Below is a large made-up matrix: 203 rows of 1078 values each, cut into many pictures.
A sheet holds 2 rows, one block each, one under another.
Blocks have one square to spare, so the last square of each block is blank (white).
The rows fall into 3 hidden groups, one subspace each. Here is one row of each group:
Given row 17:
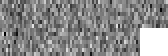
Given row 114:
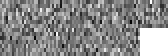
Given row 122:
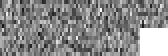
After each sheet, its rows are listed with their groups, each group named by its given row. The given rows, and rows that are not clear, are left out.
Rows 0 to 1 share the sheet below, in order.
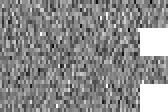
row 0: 17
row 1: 122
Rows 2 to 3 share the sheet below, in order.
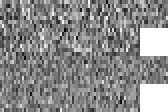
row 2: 122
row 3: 17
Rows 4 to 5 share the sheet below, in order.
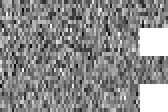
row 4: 122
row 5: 114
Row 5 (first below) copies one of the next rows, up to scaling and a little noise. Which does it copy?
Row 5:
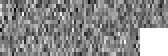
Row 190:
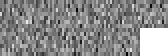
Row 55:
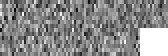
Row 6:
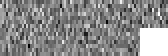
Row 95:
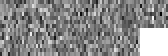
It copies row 55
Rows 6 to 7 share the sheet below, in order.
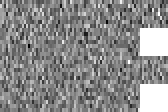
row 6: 114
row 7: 114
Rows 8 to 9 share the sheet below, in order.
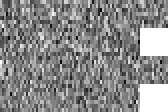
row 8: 122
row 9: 114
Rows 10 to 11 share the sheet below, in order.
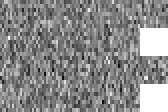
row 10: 122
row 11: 122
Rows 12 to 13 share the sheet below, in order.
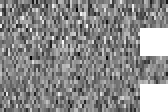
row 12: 114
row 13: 17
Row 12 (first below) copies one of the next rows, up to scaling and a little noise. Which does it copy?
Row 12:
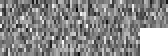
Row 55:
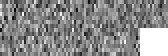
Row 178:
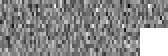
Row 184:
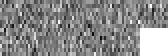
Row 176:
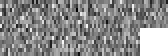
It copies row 176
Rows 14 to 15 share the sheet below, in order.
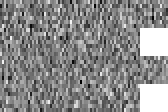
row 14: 114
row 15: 17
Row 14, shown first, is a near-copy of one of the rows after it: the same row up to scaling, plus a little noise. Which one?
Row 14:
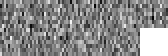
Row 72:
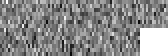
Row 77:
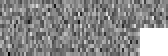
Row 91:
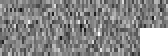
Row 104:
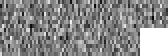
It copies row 104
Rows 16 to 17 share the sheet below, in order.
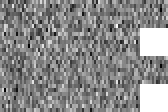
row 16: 17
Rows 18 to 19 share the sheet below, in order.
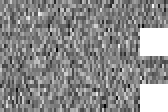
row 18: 122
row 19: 17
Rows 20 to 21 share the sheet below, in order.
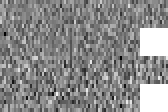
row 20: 114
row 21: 114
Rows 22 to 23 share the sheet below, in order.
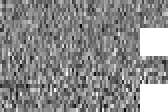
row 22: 114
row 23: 17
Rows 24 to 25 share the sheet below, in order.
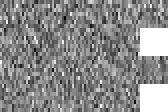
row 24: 114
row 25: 114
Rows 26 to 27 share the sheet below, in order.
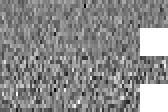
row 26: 17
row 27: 17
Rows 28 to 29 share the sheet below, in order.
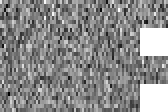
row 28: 122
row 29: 122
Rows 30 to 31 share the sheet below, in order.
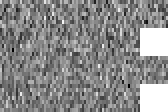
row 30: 122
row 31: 17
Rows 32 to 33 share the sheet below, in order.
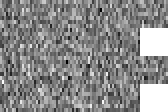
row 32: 122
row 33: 122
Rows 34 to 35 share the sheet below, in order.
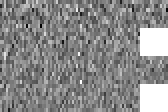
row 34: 114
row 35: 114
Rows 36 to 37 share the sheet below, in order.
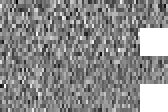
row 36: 114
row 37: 114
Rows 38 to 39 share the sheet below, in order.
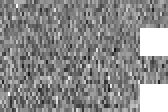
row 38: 114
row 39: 122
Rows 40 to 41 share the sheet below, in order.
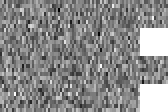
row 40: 114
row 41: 122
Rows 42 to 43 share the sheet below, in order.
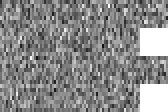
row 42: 122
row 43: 17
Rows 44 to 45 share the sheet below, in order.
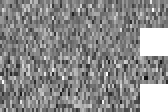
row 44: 114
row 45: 122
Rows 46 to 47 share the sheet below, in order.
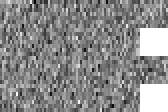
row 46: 17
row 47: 17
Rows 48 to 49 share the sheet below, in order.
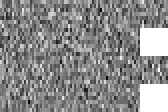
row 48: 122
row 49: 114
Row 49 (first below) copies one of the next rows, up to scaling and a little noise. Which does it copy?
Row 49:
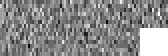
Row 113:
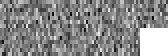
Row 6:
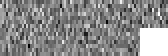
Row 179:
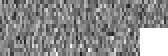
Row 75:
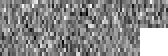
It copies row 6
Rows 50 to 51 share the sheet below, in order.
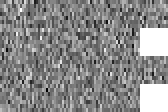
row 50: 17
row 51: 114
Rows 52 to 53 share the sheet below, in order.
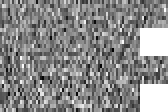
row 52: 17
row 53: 122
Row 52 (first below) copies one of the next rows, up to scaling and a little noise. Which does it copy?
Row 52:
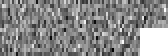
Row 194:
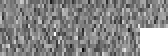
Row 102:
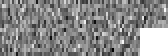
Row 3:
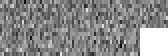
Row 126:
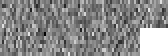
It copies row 102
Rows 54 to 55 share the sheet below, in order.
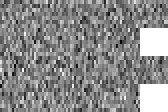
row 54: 17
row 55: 114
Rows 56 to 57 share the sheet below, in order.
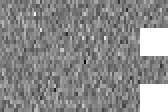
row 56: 17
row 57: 17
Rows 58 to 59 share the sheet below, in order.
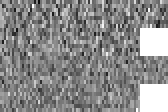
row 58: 17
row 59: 122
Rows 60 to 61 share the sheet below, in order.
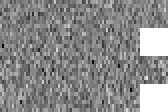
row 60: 122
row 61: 122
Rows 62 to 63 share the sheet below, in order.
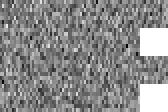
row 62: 17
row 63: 122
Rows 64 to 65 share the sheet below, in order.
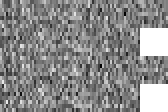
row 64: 122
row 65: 122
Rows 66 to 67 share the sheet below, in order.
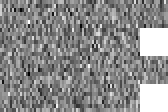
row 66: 114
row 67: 122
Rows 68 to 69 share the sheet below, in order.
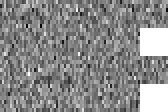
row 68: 114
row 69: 122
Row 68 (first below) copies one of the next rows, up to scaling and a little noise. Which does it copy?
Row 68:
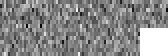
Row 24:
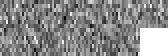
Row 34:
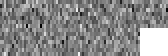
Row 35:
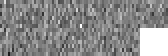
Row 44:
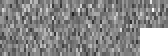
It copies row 34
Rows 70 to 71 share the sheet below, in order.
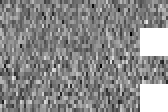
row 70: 122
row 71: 122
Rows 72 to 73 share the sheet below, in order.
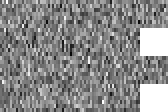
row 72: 114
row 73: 122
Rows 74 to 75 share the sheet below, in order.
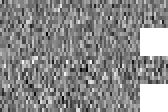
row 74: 114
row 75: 114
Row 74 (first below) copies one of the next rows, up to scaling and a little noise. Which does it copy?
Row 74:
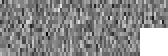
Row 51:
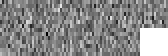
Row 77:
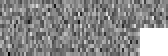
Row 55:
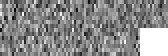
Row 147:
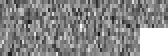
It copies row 51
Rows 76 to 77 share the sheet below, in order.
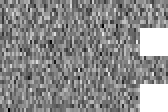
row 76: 17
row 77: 114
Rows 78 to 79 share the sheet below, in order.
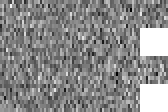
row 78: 17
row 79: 17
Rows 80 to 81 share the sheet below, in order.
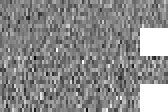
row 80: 122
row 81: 17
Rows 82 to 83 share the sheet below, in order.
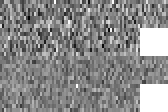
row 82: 122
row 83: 17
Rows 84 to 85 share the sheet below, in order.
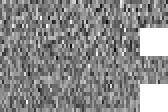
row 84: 114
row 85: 122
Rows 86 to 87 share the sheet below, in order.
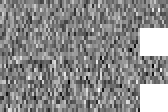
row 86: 114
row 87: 114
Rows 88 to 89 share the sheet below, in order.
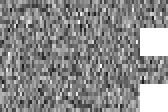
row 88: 114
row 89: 122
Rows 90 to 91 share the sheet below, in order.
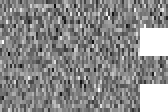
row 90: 114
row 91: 114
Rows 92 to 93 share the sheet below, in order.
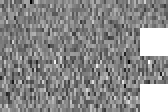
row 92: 17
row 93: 114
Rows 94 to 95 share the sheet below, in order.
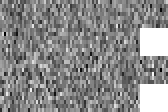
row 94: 17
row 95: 114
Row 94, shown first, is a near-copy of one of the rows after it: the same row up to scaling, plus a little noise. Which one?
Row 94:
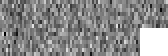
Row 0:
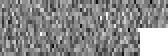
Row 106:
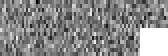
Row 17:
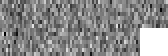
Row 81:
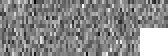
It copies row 17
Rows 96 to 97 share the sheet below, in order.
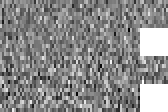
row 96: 17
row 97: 122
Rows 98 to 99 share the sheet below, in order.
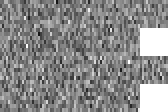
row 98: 122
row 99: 114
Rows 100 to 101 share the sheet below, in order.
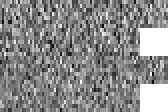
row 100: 17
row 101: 114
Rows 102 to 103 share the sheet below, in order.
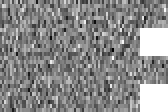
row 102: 17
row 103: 122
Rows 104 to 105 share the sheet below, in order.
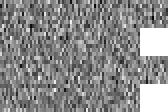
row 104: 114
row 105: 17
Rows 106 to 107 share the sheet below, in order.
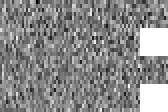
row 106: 17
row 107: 17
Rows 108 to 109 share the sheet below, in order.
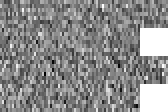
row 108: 122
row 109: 122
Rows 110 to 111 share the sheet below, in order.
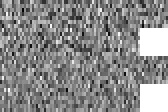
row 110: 122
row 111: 17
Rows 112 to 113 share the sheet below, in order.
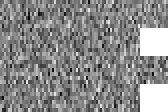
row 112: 122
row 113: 114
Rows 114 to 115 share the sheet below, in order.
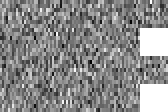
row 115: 114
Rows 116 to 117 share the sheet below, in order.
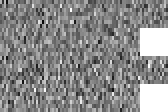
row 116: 114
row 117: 114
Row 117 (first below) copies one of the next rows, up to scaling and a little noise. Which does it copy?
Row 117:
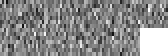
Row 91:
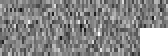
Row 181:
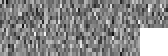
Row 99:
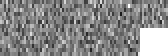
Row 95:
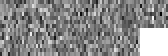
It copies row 181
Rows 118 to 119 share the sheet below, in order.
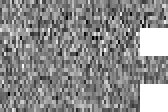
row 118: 17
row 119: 122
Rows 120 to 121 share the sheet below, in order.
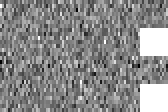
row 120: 114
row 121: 114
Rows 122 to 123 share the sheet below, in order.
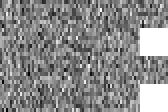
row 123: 122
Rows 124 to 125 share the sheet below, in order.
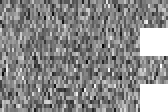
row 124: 122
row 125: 17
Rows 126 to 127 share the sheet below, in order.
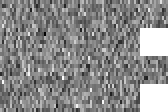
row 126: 17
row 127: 122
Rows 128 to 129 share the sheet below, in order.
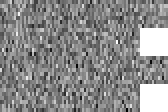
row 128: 17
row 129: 114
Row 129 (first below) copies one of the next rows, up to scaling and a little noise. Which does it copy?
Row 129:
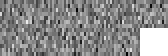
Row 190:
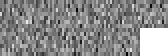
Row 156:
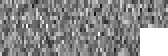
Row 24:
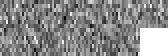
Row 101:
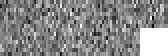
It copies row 190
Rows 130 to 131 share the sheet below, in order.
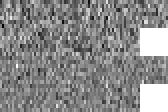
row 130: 122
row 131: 122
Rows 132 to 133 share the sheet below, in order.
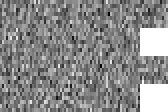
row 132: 17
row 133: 122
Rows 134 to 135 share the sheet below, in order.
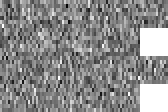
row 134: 122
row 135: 114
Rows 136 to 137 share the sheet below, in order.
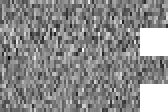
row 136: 17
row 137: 17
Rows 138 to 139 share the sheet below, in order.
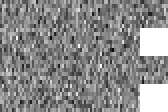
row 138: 17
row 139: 122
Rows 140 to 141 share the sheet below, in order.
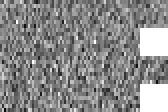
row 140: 17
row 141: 17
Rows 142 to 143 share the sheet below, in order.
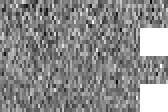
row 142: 114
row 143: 17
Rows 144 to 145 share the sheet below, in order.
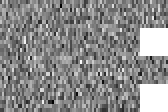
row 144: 114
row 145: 17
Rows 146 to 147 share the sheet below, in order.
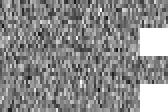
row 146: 122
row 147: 114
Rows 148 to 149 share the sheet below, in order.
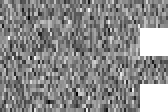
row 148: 122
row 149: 17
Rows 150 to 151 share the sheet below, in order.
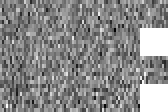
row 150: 17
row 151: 17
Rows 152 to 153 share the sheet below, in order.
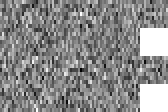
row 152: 114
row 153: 114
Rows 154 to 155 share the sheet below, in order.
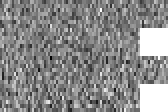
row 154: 122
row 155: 17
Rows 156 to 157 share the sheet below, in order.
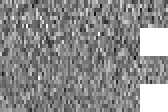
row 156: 114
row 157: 17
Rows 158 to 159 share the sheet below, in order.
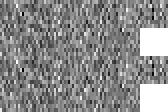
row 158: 114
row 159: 114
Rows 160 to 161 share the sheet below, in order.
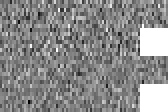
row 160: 122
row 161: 122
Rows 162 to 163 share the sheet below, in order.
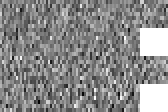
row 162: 17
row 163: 17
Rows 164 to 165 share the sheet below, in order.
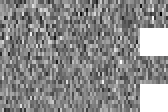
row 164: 114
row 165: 17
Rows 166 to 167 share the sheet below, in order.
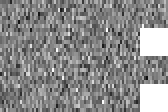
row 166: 122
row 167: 122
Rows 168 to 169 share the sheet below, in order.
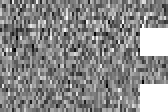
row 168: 17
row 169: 122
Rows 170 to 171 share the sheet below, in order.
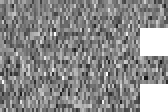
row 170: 17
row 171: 122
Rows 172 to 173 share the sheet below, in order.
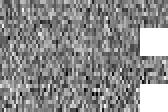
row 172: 122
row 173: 17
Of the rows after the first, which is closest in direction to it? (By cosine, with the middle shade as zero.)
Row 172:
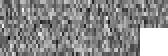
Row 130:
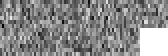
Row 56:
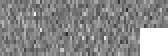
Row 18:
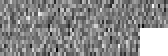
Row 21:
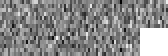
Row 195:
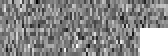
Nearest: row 18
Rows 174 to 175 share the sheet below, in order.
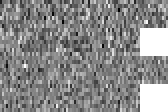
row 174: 122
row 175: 122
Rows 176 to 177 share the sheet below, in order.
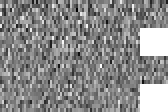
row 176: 114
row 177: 122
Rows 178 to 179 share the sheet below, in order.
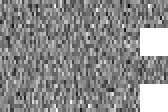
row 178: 114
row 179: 114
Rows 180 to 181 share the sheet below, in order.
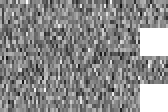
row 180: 17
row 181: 114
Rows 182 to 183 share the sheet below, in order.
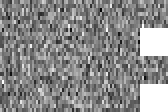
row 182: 122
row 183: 122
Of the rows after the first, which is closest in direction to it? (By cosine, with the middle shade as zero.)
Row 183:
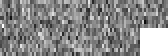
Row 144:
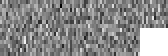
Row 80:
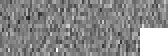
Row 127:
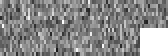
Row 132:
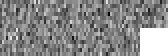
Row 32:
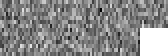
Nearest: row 127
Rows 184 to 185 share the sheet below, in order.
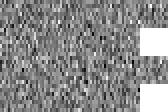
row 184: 114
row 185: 114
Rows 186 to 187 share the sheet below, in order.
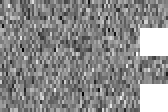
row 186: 122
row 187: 17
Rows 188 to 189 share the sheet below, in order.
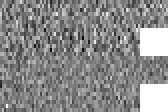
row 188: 17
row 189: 17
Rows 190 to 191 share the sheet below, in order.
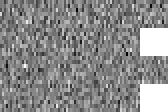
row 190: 114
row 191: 122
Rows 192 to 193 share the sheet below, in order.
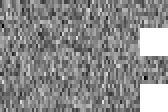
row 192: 122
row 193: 122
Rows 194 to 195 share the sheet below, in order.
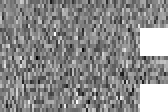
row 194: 17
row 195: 17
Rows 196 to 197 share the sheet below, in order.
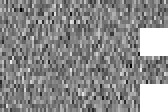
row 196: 114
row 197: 17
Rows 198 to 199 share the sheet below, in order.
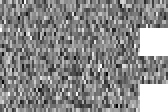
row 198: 17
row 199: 122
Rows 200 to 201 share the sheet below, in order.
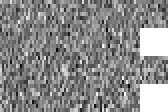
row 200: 122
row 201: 17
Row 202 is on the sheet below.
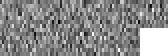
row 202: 114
